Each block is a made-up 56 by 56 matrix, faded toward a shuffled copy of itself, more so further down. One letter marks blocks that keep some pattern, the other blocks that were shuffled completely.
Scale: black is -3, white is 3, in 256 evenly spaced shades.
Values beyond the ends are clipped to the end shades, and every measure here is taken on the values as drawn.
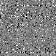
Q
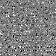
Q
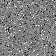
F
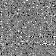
Q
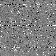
Q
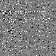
Q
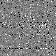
Q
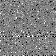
Q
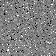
F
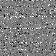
Q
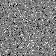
F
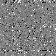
Q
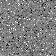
F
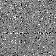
Q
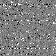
Q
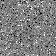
F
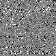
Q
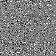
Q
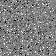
F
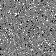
F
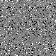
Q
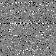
Q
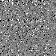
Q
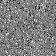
F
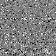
Q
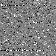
Q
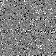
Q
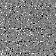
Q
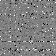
Q
